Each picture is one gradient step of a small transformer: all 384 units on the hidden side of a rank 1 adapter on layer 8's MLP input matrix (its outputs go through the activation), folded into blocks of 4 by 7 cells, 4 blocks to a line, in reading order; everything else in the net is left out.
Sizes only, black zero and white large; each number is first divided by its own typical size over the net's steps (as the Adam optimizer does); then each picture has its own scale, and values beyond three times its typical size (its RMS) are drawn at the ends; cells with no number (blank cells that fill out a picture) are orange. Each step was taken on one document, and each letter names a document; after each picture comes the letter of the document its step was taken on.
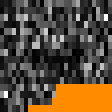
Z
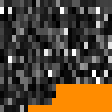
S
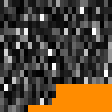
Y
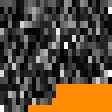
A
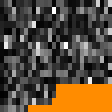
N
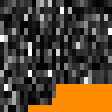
Y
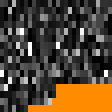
Y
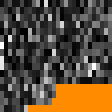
Z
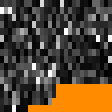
S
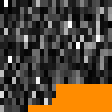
A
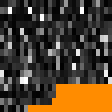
Y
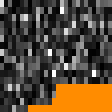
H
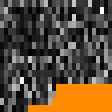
H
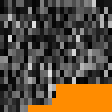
Z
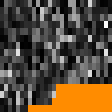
Z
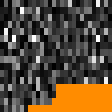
N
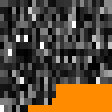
A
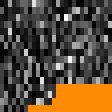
H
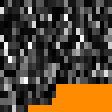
Y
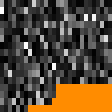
H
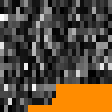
Z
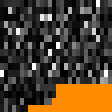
Y
